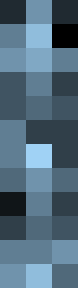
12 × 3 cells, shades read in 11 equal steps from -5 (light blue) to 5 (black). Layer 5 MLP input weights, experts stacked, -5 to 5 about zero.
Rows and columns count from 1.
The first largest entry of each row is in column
1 3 3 3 1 2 3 1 1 1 1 3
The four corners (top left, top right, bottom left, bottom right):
3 3 -2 0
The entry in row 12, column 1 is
-2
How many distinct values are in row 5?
2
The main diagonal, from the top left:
3 -4 -1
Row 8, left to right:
0 -2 0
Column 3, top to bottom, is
3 5 -1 2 1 2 2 0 2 1 -2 0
